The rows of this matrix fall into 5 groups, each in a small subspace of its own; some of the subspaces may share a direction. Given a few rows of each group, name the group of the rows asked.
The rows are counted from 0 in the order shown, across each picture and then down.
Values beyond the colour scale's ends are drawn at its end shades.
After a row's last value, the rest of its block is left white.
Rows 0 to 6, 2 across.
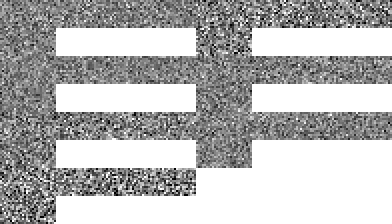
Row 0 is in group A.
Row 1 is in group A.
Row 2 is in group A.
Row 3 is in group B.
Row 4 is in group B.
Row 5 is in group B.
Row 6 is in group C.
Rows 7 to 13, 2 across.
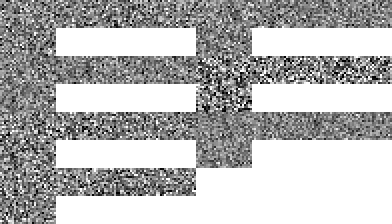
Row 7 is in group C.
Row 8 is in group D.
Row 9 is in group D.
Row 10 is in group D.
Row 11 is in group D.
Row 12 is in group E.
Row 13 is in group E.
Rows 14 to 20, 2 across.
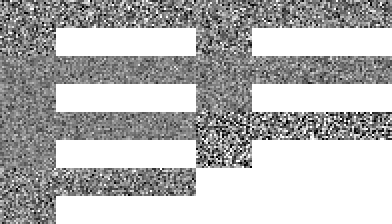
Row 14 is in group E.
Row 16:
D
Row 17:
B
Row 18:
D
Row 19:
C
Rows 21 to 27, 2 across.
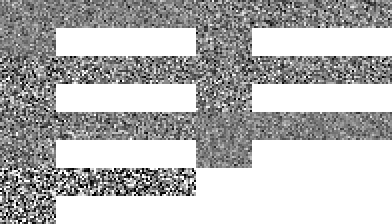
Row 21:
E
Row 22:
B
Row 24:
D
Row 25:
B
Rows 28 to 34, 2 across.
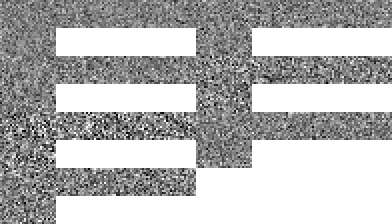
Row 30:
A
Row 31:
B
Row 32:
D
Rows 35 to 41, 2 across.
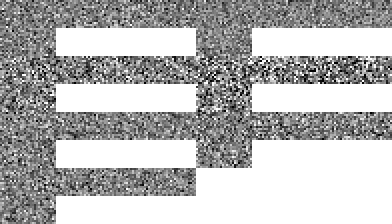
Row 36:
E
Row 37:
D
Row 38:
B
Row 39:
B
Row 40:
A
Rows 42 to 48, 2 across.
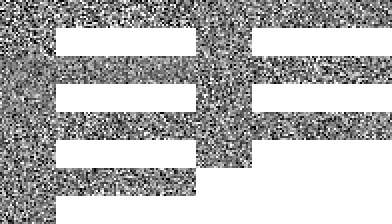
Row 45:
E
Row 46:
E
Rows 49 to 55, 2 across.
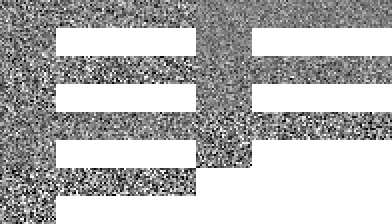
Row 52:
C
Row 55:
E
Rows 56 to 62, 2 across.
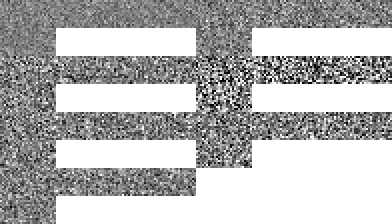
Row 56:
E
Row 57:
E
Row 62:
B
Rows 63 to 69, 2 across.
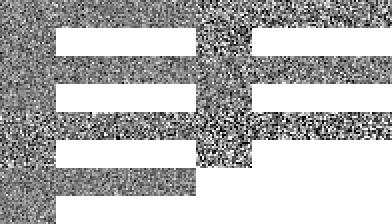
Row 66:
D
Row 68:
C
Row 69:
C
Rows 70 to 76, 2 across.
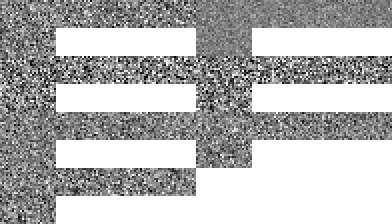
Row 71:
C
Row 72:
A
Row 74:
C
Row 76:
B
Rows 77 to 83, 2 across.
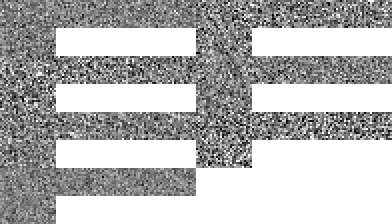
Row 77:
D
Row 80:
D
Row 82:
C
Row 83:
D
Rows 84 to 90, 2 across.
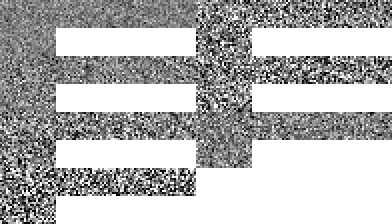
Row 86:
D
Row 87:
B
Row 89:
A
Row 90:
E
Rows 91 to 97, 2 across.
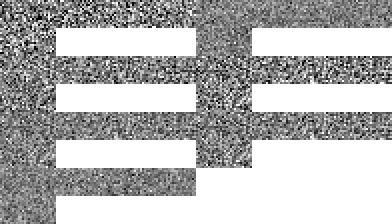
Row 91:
A
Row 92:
B
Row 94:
C
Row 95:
C
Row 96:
C
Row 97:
B
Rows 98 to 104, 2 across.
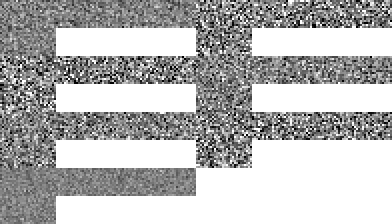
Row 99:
E
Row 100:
D
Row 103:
D
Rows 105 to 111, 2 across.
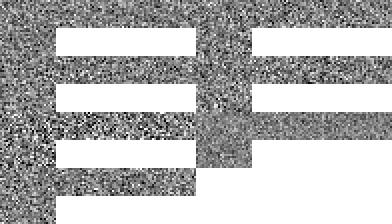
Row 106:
D
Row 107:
D
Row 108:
B
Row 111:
C
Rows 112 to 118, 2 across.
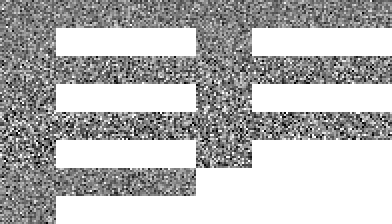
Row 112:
C
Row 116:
B
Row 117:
E
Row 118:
C
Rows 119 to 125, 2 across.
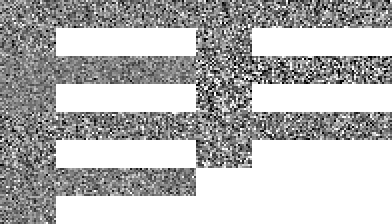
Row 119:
D
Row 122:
D
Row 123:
D
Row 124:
D
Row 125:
C
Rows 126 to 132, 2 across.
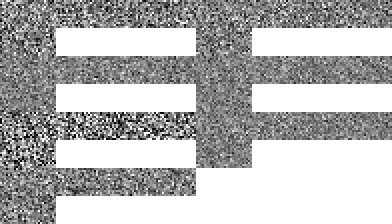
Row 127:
A
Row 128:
C
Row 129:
D
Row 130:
E
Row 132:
B
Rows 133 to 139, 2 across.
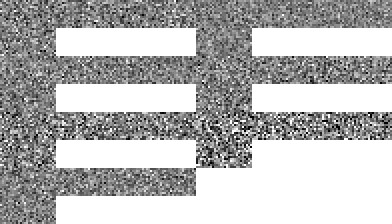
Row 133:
C
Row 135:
A
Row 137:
A
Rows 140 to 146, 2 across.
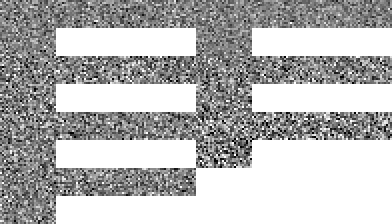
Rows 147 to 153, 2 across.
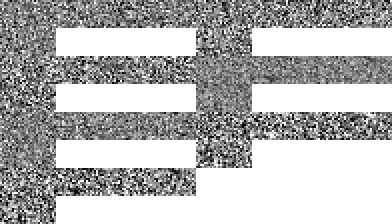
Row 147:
E
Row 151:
A
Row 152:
B
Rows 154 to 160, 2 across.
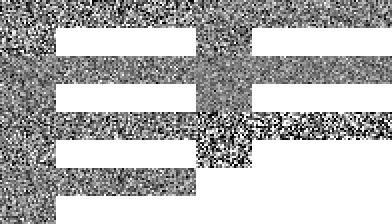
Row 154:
E
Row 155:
B
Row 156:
D
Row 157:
E
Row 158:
C
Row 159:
A
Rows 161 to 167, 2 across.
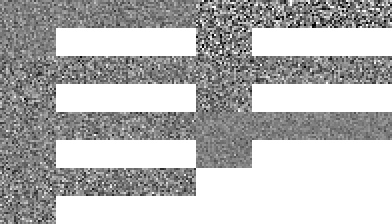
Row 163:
A
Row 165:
C
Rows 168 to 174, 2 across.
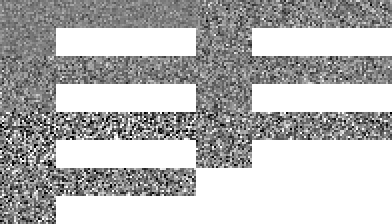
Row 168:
D
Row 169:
A
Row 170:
A
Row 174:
A
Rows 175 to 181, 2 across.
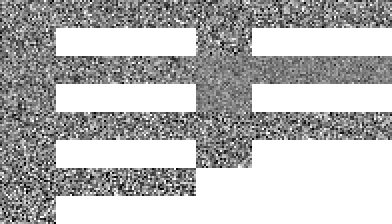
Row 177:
B
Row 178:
D
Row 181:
C
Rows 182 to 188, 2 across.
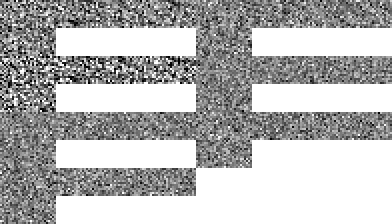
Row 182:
B
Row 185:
C
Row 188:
D
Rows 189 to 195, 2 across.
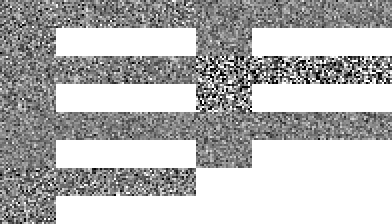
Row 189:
D
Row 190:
A
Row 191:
B
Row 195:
E
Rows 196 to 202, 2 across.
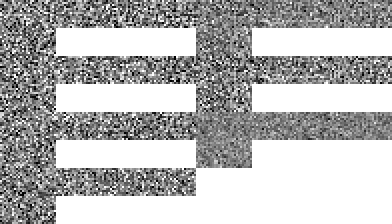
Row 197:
B
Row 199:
B
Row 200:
B
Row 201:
B
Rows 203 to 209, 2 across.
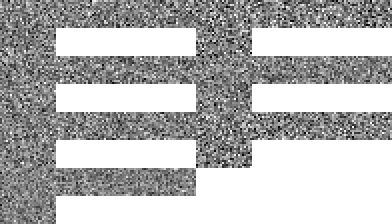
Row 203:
E
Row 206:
B
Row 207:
E
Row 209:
A
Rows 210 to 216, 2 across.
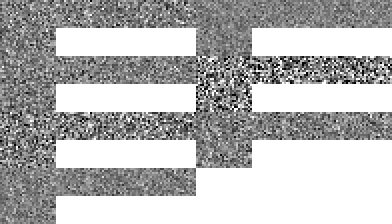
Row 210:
A
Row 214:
E
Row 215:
A
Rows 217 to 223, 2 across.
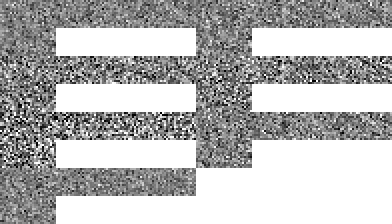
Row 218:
A
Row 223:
A
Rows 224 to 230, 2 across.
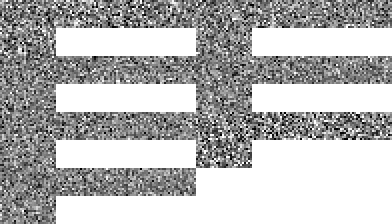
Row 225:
D
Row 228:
D
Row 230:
A
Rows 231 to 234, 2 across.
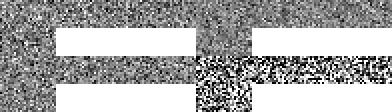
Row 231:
A
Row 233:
E
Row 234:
B
